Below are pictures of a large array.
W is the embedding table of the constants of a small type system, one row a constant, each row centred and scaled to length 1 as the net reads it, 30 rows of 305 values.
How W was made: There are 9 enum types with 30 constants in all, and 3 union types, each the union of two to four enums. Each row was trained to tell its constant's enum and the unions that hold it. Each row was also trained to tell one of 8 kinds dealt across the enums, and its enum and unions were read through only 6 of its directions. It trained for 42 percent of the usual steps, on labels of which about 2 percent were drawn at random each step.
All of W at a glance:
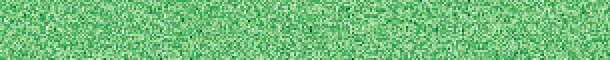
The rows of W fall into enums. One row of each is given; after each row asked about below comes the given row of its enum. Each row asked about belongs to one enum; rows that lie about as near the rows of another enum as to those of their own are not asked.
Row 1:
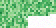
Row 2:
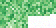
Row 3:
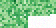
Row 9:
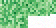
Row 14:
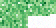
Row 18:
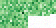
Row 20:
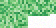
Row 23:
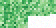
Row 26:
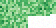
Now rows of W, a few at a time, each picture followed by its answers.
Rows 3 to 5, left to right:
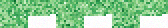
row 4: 26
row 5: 20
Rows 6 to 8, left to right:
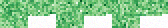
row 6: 23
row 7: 18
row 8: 26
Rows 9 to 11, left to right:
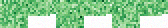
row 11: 2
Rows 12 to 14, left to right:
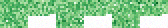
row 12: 23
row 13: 18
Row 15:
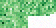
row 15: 26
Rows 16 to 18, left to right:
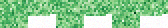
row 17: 20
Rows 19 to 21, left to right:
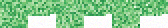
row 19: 20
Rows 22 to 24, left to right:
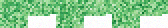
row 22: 23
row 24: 18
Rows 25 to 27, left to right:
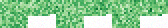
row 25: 20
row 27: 26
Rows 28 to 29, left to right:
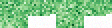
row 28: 2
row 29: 26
